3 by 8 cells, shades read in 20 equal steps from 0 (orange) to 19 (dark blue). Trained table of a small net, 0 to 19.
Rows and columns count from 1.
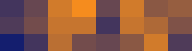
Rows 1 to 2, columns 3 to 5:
3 0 12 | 4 4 15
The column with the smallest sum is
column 3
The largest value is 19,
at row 3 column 1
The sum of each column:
48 38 12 15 39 16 18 32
